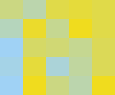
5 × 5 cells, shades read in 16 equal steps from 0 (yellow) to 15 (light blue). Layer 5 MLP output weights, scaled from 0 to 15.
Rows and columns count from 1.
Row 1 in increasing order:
2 3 3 7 10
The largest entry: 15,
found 2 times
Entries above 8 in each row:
1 1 1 3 2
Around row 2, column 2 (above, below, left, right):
10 5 11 8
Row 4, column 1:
14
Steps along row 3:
down up up down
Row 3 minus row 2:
4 4 -2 8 1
